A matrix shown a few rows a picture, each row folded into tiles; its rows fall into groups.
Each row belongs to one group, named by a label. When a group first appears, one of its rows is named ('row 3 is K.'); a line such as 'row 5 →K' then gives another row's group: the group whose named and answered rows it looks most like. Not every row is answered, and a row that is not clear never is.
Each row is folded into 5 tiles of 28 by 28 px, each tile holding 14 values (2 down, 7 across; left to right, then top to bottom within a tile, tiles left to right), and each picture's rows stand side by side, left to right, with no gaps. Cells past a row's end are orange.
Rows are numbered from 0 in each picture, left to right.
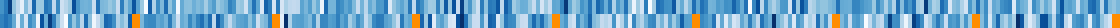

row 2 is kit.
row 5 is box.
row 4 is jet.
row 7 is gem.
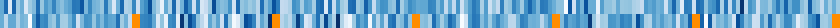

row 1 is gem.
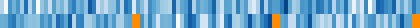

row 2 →jet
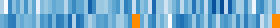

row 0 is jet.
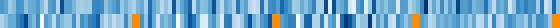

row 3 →jet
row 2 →box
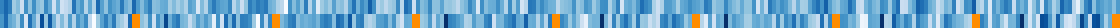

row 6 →gem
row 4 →gem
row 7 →gem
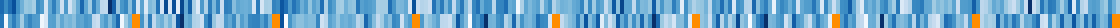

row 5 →gem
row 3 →gem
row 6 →gem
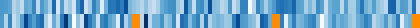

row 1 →kit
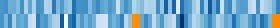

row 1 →kit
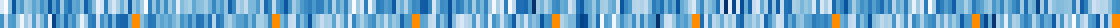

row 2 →jet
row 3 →jet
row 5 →kit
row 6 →jet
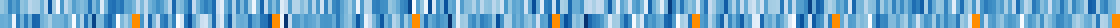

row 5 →gem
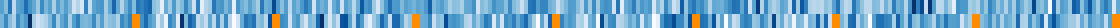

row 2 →gem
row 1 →gem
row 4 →gem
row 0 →jet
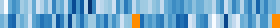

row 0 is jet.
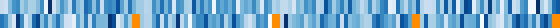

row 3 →kit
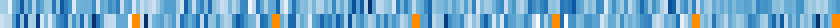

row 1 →kit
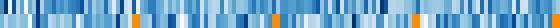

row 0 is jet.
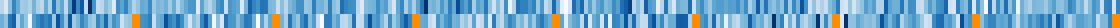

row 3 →jet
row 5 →box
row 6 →kit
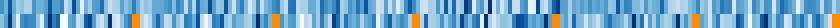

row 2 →gem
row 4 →box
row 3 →kit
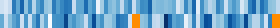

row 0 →gem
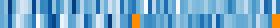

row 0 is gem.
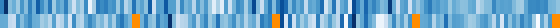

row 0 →jet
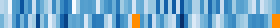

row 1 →kit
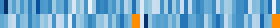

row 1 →kit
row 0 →jet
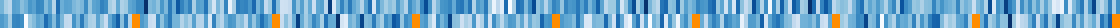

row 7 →jet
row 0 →box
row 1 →jet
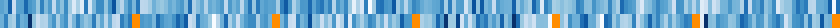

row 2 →jet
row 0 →jet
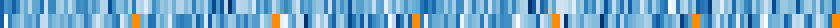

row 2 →box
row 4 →kit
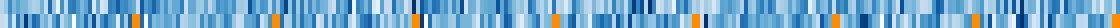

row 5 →kit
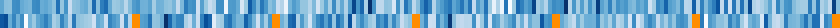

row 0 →box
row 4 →jet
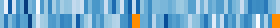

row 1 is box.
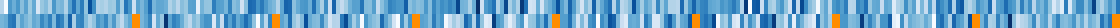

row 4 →gem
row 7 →jet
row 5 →box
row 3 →box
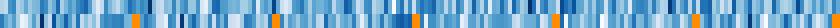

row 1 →gem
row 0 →gem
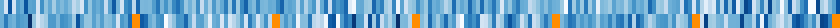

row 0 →jet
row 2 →box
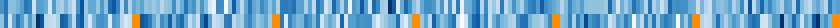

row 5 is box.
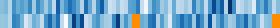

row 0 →box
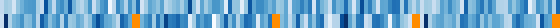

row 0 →kit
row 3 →kit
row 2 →gem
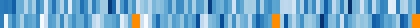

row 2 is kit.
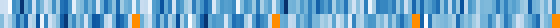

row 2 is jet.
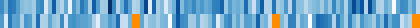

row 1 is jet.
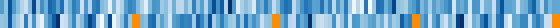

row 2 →jet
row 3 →gem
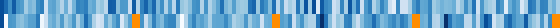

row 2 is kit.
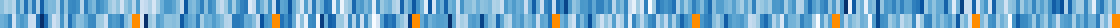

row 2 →gem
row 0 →kit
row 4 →jet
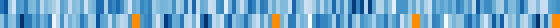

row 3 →box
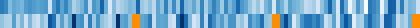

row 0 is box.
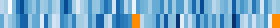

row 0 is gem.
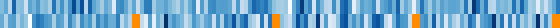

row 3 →box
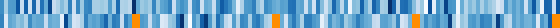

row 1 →gem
